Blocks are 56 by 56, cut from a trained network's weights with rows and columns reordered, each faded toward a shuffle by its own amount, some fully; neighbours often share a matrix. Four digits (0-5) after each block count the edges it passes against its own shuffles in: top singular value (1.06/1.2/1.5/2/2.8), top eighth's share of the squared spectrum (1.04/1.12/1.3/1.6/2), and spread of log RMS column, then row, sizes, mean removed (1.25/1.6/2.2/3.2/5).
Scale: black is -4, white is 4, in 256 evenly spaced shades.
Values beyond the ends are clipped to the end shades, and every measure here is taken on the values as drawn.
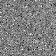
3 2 0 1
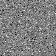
0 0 0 0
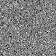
0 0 0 0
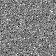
0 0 0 0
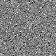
0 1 0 0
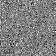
2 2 0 0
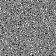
1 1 1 0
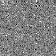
3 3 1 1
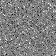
1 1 0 0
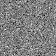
1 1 0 0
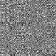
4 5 2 2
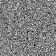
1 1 0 0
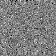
3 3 1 1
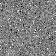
0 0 0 0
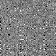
3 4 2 2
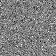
2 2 0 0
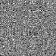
3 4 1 2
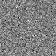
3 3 0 1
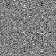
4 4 1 2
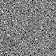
2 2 0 1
